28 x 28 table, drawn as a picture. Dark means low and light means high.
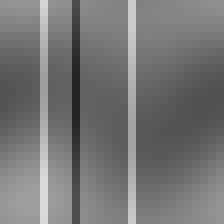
Odd lines: columns 6, 10 and 17. Calmest part: middle right. Ninth with the highest average: bottom left.
